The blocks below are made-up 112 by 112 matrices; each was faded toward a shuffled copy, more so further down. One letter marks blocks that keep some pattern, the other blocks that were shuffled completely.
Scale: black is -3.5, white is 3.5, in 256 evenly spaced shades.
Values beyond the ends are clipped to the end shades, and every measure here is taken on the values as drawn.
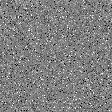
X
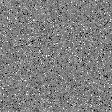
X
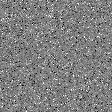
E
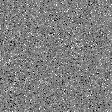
X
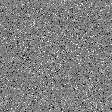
X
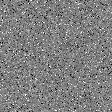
E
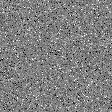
E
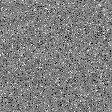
X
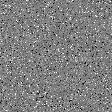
X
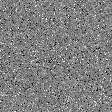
E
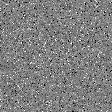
X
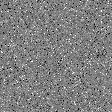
E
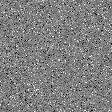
E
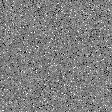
X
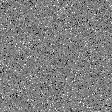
E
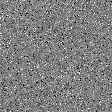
E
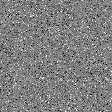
X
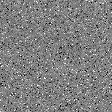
X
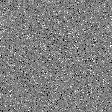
X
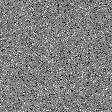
E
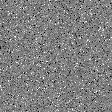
E
